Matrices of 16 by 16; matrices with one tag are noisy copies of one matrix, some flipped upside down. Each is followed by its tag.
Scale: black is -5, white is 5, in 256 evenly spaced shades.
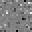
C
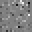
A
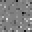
C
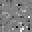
A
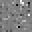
A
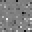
C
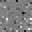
C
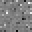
C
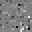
A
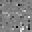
A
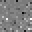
C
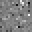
A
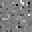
A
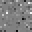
C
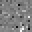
A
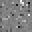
A
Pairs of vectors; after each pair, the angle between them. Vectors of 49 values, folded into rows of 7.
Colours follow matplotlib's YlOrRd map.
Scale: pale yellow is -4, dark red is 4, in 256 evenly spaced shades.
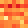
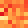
partly aligned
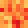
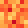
partly aligned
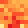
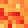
partly aligned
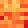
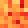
partly aligned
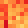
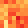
nearly opposite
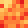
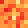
orthogonal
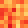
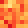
partly aligned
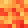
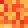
orthogonal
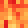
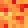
partly aligned
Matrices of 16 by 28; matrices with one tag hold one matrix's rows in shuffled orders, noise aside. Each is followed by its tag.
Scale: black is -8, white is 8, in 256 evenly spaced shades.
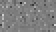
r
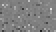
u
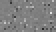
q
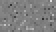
q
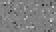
q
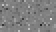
u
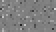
r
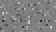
u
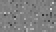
q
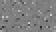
u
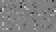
r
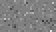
q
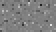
u
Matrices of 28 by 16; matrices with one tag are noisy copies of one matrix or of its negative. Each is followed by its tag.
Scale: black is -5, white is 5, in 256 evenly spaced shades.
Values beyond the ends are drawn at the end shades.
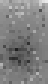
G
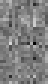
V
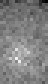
G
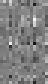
V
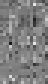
V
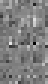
V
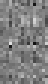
V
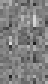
V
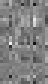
V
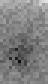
G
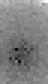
G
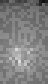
G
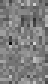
V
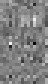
V
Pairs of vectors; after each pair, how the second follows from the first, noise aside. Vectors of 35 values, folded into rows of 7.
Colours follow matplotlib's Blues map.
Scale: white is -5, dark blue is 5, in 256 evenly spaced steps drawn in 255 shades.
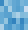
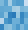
wrapped around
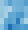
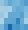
copied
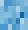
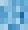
sign-scrambled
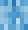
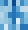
scaled up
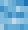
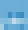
partly zeroed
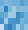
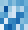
scaled up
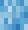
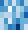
scaled up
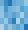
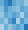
copied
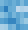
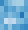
wrapped around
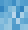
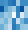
scaled up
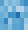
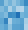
copied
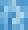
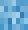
sign-scrambled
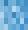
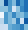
scaled up
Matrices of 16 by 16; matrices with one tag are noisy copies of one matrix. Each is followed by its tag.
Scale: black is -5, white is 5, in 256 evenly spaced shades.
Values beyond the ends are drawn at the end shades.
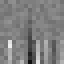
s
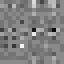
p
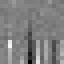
s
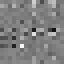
p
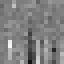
s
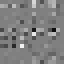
p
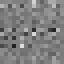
p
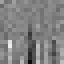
s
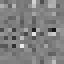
p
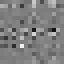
p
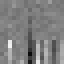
s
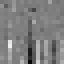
s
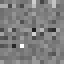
p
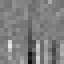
s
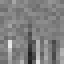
s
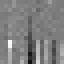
s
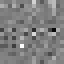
p
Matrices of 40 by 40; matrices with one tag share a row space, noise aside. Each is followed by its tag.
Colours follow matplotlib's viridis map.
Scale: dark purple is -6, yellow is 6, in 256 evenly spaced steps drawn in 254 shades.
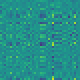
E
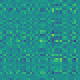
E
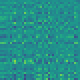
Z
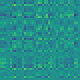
Z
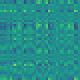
Z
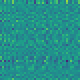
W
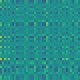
W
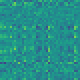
Z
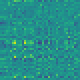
Z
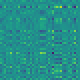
E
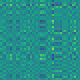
E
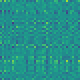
W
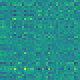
Z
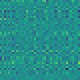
W
